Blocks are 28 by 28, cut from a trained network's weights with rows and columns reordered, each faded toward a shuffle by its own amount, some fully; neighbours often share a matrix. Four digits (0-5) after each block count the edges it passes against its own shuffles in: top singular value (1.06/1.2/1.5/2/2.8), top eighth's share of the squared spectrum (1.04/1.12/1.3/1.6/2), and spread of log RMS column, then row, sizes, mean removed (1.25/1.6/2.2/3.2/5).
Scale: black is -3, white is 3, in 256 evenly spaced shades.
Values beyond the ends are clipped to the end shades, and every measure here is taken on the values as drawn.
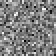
0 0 0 0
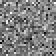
0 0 0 0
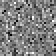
0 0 0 0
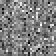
0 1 0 0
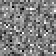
0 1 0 0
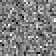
0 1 0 0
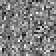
2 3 1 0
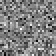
2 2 0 1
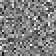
1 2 1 0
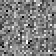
1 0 0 1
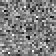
1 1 0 0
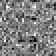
3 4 2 1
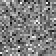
0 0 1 0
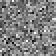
0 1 0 0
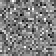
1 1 0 0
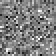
2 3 1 1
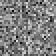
0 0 0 0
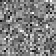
2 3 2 1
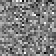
2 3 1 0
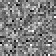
1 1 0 0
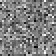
2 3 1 0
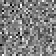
2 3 1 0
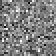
0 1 0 0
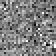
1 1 0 0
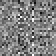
3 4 2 0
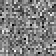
1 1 0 0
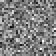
2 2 0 0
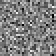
2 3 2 0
